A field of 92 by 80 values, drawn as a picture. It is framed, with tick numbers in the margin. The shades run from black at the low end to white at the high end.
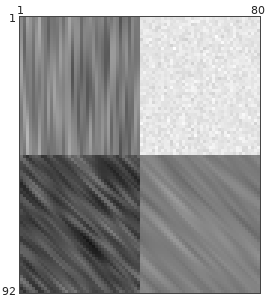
The table splits into 2 rows of 2 panels. Panel 1,1: middling, streaked downward. Panel 1,2: very high, fine-grained, faint in contrast. Panel 2,1: low, slanting down to the right. Panel 2,2: middling, slanting down to the right, faint in contrast.
